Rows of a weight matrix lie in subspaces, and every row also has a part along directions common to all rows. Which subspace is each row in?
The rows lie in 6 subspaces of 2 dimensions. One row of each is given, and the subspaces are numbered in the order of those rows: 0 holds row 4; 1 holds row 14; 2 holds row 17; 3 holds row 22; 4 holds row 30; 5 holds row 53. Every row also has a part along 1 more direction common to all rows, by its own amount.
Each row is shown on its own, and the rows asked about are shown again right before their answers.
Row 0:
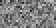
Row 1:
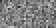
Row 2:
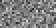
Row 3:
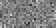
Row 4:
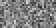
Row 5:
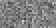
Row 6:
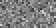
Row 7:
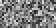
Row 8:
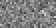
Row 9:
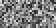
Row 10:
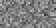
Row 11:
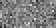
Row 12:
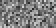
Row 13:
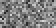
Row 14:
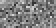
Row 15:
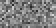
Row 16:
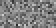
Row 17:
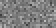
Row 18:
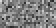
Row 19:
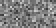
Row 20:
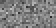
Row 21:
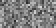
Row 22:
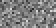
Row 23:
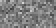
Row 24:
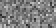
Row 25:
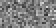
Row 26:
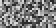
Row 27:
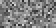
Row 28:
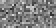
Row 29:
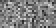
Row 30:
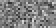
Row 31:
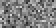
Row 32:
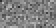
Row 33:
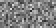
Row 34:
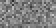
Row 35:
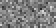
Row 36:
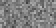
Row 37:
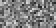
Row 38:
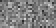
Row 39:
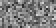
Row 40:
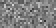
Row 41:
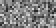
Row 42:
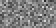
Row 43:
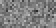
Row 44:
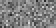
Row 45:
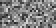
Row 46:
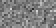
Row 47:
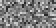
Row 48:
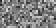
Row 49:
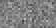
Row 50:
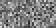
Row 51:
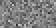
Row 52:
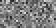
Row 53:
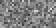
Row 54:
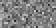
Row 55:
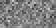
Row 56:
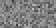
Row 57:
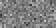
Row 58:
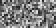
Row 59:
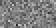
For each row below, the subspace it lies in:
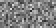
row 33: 4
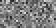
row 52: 1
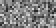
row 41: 5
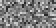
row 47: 3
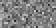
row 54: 0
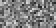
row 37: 0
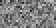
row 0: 1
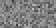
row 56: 5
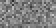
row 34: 1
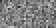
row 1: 4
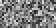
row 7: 0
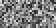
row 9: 0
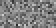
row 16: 5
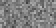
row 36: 0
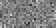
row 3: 2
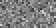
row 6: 3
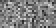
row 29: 4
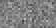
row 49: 4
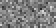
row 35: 3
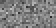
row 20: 1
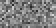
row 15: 1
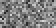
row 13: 0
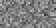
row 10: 3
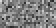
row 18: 4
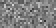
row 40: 4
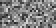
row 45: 0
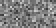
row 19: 5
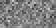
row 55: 1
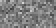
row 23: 1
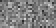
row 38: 4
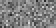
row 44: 2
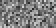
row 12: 2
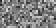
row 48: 1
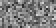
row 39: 3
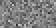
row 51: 5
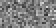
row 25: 3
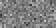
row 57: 2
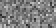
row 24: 2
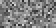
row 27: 5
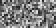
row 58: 3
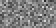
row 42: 2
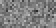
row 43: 5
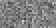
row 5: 4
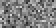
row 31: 0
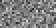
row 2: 3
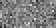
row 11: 2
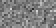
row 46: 3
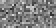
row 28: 1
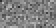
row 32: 4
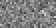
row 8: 3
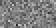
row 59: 5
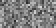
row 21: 0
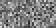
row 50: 2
